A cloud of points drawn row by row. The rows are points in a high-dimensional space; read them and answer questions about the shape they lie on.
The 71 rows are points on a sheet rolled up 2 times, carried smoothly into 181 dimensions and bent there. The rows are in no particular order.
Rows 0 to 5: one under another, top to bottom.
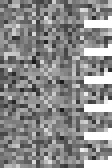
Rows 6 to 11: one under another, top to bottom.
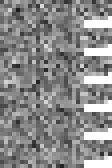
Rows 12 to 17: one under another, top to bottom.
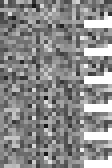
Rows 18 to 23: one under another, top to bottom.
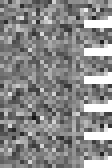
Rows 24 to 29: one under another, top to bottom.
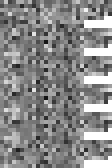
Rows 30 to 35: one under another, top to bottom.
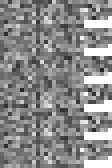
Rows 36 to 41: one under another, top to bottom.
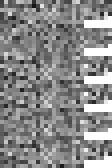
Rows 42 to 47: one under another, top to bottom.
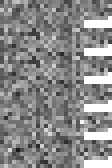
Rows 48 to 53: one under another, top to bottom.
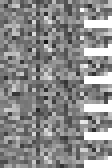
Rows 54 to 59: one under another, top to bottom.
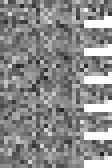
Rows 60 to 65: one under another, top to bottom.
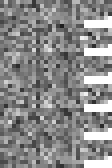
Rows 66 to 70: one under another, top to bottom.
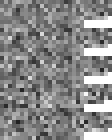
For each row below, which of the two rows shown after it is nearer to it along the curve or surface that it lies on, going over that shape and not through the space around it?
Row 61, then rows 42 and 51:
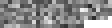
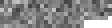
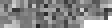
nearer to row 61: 51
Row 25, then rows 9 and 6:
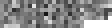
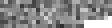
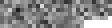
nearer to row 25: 6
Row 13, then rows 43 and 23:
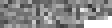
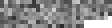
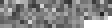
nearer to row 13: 43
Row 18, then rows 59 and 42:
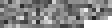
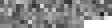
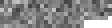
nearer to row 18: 59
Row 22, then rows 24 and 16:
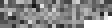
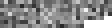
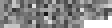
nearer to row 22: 24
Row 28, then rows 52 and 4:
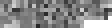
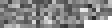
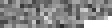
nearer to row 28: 52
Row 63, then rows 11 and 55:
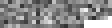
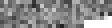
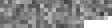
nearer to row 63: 11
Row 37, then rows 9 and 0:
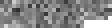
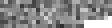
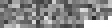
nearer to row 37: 9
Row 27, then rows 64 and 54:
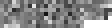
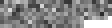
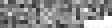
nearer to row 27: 64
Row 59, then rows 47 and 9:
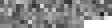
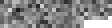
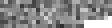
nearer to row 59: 47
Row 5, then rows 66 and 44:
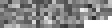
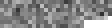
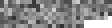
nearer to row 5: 44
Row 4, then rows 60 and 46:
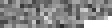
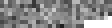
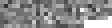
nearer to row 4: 46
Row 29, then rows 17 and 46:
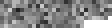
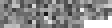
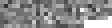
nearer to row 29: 17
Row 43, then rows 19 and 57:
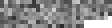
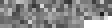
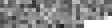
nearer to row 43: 57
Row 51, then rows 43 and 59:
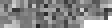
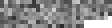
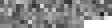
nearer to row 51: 59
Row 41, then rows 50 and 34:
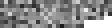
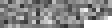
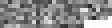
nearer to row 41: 50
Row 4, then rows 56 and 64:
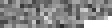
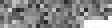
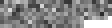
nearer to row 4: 64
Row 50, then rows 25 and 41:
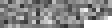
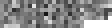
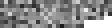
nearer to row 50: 41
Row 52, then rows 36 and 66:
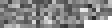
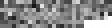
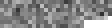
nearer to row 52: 36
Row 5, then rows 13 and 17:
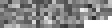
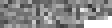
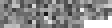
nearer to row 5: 17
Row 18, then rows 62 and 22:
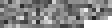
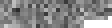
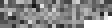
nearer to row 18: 22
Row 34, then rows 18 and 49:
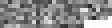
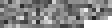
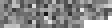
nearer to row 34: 18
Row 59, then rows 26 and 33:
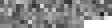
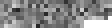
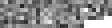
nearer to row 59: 26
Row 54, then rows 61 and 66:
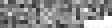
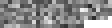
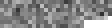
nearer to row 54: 61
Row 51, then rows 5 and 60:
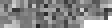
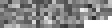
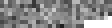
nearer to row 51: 5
